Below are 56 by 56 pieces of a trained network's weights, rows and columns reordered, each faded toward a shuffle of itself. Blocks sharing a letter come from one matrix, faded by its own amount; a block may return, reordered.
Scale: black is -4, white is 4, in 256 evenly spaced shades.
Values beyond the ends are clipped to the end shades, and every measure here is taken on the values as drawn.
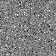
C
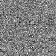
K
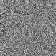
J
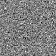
K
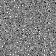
C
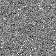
C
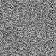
J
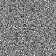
K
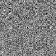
J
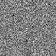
J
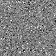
C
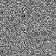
J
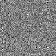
J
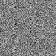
J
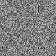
J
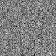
J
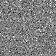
C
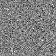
K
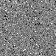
C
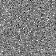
C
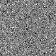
K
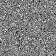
K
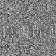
J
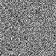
J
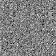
K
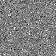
C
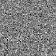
K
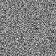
J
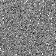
C
